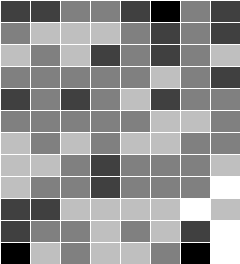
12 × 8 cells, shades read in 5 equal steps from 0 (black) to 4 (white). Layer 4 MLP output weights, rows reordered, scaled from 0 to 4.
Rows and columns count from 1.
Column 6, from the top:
0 1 1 3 1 3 3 2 2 3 3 2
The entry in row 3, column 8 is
3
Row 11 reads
1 2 2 3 2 3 1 4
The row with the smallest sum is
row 1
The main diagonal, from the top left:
1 3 3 2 3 3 2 3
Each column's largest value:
3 3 3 3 3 3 4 4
